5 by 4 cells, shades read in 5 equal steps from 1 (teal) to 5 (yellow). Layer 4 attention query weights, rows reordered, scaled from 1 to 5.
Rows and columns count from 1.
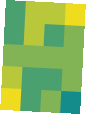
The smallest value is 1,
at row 5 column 4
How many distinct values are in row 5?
4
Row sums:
15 11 12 11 11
